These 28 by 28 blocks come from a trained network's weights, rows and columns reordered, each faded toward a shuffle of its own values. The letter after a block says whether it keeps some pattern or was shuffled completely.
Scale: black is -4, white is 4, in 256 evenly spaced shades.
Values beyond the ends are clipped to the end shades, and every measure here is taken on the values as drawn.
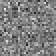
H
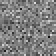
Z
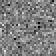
Z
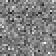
Z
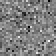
Z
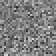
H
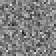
Z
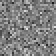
Z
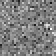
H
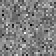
Z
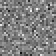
Z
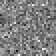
Z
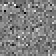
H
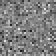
Z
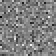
H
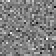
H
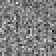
H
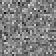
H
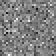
Z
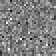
Z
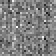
H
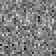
H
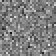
Z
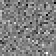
Z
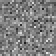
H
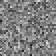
Z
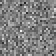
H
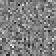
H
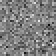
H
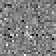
H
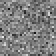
H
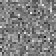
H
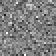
Z
